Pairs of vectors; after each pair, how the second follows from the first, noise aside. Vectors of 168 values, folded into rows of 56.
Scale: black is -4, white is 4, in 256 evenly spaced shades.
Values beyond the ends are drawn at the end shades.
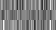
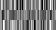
scaled up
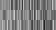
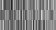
reversed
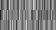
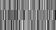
reversed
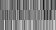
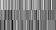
reversed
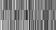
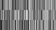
negated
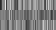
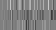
partly zeroed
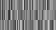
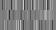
partly zeroed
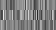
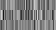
negated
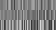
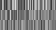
reversed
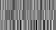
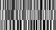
scaled up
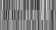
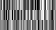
scaled up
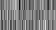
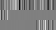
partly zeroed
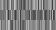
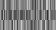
reversed
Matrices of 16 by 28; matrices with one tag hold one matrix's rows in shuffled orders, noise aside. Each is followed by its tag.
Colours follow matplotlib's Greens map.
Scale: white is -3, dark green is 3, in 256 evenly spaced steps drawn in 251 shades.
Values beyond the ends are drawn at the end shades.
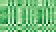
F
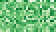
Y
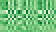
F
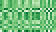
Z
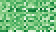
Y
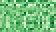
Y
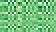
F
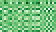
Z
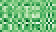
Z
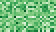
Y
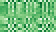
F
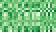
Z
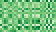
Z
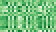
F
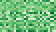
Y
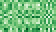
Z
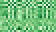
F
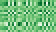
F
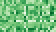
Y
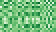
Z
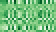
F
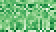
Y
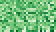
Y
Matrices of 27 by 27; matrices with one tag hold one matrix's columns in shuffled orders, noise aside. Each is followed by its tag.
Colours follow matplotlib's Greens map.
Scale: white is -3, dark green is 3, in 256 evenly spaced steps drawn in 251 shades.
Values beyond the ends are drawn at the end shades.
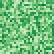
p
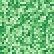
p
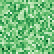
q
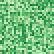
p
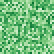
p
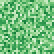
q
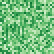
p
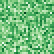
p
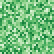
q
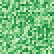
p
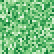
q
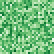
p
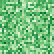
p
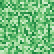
p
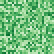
p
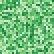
p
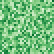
q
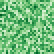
q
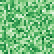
q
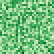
p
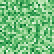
p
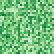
p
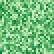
q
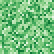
q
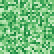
p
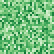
q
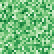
q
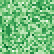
p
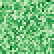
q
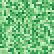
p
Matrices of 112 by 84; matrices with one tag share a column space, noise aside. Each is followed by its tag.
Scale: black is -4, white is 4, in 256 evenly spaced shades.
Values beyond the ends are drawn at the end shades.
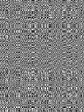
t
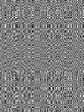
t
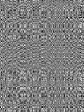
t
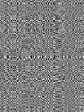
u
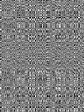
t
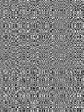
t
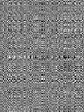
u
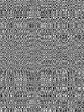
t
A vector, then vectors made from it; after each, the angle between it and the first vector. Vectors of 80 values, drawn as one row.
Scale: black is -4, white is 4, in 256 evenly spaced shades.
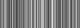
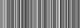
orthogonal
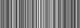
partly aligned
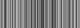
nearly opposite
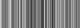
partly opposed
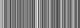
orthogonal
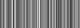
partly aligned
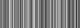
partly opposed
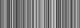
nearly parallel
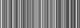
partly aligned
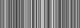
nearly parallel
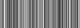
partly aligned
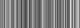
orthogonal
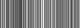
partly aligned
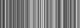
partly aligned
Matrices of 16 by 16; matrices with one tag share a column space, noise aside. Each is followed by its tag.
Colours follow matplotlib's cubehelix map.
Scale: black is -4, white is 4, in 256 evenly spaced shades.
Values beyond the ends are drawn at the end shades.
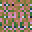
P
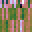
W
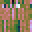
W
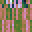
W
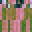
W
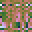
P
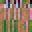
W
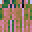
W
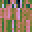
W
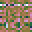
P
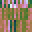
W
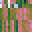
W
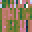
W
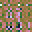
P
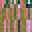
W
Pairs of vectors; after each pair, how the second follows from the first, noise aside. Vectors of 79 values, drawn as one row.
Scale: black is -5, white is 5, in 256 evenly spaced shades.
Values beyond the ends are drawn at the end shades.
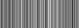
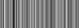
shuffled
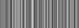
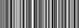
scaled up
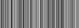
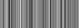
shuffled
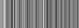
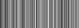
shuffled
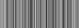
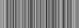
copied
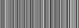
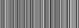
copied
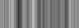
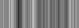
copied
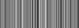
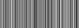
shuffled
